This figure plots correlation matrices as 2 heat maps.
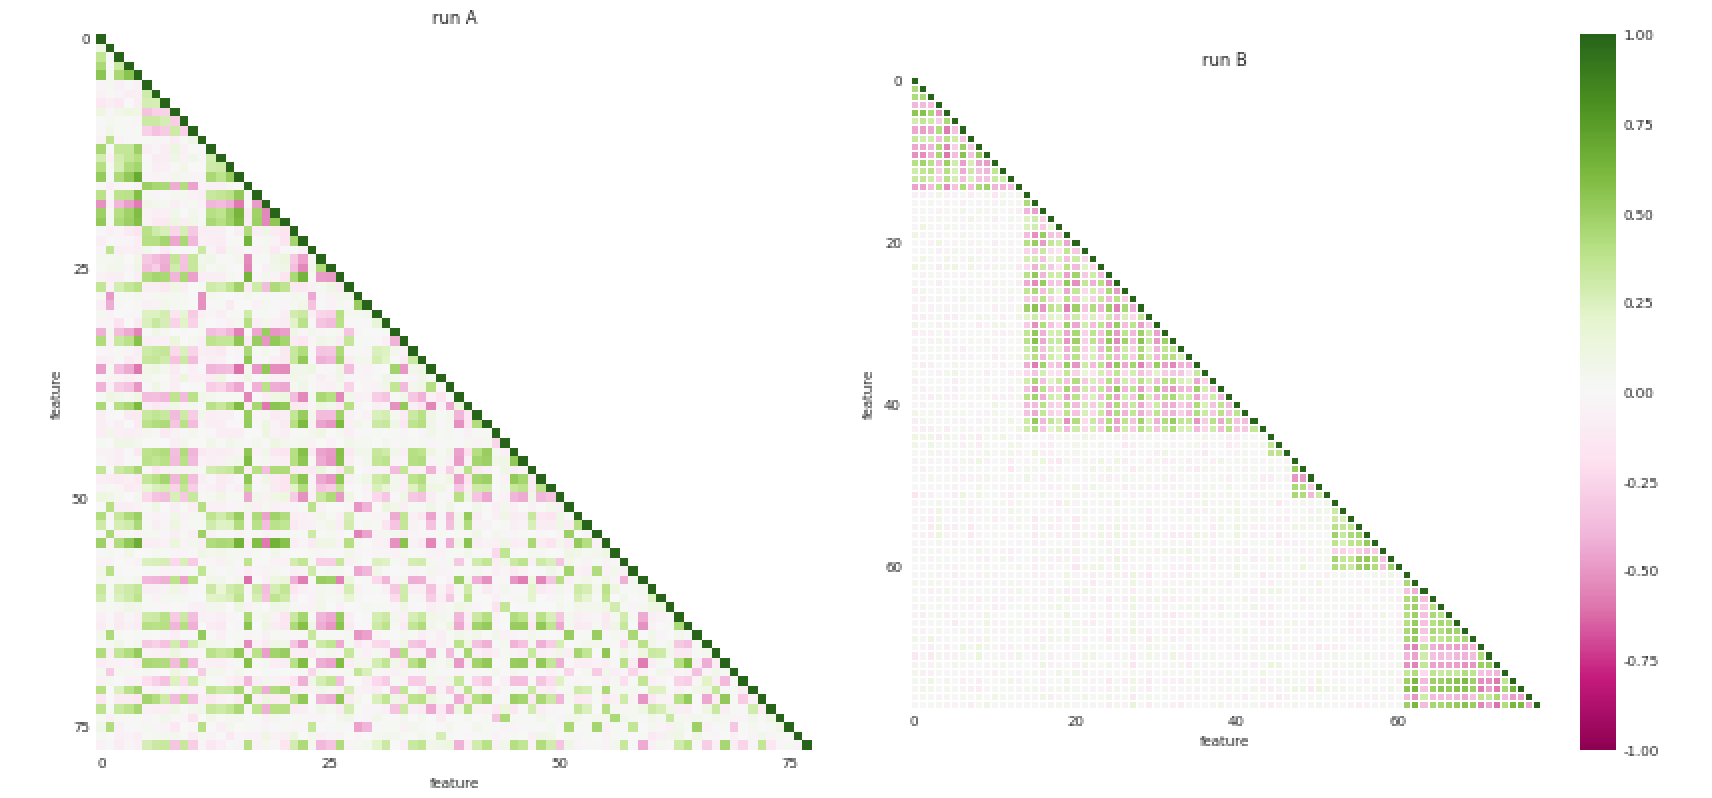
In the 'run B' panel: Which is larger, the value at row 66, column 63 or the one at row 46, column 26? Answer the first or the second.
the second
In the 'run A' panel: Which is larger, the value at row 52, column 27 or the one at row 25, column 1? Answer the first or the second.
the first
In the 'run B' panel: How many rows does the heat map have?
78
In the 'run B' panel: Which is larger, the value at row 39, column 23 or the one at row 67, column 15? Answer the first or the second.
the second
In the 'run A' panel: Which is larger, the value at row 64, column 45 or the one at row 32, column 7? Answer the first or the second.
the first
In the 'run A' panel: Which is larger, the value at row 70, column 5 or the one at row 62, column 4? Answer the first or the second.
the second
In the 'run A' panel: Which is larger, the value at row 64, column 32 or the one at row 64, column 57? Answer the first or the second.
the second
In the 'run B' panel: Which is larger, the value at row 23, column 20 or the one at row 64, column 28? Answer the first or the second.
the second
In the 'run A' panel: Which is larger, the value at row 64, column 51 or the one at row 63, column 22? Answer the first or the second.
the second
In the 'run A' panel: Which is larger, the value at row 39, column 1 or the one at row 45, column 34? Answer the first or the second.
the second
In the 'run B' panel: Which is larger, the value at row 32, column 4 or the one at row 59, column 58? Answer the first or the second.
the first
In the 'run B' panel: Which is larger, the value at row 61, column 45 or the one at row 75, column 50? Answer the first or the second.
the second
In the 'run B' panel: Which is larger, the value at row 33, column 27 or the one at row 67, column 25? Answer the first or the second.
the second
